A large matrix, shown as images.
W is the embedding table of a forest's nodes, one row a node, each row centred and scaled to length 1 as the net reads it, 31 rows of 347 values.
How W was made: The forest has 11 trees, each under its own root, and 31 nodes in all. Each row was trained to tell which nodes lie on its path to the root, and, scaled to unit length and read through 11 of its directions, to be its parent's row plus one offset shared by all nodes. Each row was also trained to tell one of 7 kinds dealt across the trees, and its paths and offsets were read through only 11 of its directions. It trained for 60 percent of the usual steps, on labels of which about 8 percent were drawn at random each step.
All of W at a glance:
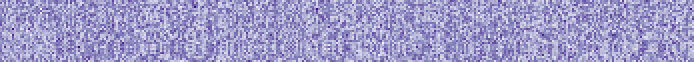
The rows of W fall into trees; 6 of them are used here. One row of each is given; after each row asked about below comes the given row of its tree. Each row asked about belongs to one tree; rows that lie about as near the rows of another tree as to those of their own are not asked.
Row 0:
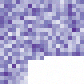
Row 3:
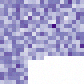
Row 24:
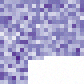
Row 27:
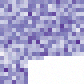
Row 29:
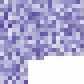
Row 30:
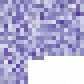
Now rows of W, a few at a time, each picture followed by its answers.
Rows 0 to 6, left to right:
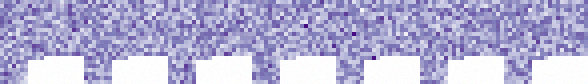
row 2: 29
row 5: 30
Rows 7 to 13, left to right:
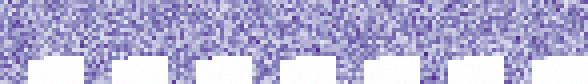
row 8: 0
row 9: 0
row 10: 0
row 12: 27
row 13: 29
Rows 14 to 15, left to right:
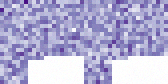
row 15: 24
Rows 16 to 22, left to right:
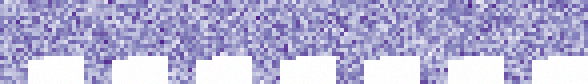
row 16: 27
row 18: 30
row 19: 30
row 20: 24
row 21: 27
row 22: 24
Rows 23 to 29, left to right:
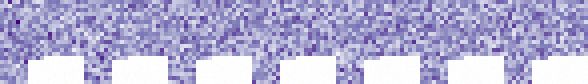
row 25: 27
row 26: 24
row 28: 29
